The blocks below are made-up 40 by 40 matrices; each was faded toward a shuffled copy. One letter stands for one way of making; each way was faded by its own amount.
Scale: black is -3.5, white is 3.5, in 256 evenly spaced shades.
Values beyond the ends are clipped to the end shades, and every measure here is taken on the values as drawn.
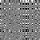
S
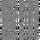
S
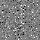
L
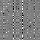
S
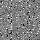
L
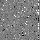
L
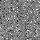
L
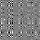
S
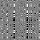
S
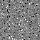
L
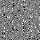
L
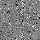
L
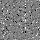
L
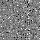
L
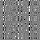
S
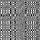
S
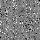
L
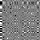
S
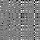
S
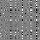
S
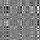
S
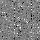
L
